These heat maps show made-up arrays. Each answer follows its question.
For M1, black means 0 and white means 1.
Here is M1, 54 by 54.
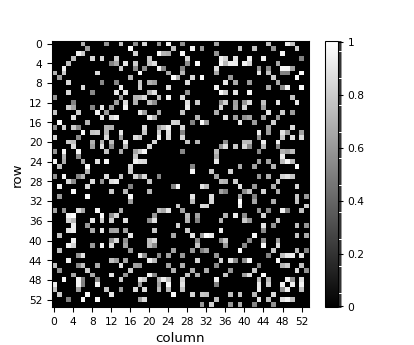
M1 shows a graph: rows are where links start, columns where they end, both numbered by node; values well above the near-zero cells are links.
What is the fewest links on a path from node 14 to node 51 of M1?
4
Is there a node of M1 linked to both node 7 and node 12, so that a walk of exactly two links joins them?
yes
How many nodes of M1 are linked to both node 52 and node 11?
3
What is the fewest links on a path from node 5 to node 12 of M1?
2
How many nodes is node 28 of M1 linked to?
11
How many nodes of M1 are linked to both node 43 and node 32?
0
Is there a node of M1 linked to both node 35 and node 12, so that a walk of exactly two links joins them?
yes
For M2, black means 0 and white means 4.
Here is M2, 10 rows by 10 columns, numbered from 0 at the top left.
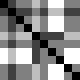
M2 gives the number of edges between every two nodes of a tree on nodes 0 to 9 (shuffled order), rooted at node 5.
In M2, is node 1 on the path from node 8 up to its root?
yes
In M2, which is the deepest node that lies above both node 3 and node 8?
1
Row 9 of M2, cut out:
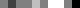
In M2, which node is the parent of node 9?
1
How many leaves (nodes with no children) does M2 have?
7
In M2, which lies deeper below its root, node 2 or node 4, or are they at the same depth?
node 2
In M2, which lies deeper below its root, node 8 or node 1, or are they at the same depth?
node 8
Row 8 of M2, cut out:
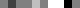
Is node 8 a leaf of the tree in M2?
yes
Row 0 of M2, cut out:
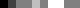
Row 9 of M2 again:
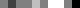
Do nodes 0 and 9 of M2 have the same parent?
yes
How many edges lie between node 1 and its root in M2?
1
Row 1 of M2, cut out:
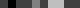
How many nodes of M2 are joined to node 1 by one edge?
6
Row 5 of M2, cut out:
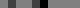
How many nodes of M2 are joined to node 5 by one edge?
2
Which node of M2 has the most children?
1
